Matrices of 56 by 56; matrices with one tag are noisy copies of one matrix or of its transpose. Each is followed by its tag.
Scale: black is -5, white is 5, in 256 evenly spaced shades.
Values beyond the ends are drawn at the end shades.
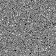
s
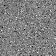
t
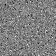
t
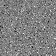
t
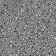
t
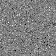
s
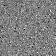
t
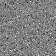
t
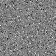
t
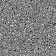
s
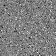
t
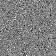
s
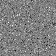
s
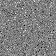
s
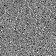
t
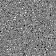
s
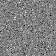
s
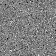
t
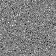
s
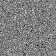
s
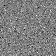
t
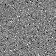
t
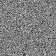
s
